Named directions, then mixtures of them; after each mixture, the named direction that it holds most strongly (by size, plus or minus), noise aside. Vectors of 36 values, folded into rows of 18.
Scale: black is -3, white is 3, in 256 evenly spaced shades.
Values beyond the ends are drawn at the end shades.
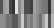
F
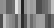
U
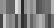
U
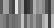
F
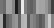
U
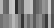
F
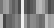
U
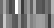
U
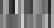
F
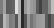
U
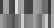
F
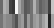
F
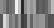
U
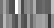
U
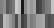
U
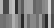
F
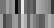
U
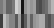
U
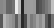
U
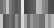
U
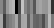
U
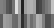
U
